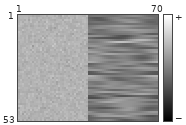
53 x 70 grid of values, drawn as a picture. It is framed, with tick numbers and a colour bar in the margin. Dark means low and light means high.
It is made of 1 by 2 panels. Panel 1,1: high, fine-grained, faint in contrast. Panel 1,2: middling, streaked across.
